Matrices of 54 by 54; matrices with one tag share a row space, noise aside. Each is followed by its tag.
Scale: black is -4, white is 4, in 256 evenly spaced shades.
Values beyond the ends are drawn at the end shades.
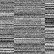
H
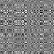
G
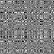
G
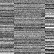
H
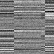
H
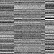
H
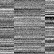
H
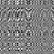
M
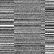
H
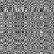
G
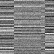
H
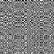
G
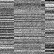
H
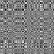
G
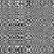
M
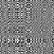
M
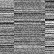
H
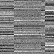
H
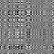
M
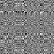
G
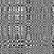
M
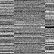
H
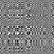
M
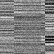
H
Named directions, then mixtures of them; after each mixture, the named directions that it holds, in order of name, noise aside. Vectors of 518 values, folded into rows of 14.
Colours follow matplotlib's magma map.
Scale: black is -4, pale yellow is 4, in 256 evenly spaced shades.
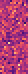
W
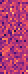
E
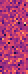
E, W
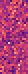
W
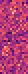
E, W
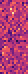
E, W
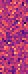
W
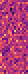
E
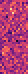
E, W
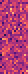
E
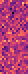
E, W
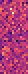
E, W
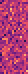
E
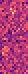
E, W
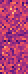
E, W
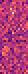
E, W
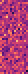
E
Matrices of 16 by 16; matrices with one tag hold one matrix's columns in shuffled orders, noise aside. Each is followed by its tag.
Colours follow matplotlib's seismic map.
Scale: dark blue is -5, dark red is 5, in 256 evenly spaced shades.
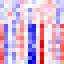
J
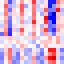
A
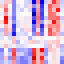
A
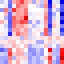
A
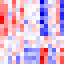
A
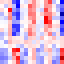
A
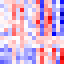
A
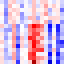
J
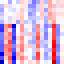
J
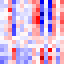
A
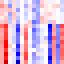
J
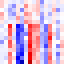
J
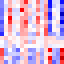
A
